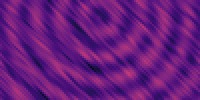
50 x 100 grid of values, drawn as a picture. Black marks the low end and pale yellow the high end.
The histogram is bell-shaped. No overall slope runs across the table. Rings spread out from the top middle. Overall the values sit about 30% of the way up the scale.
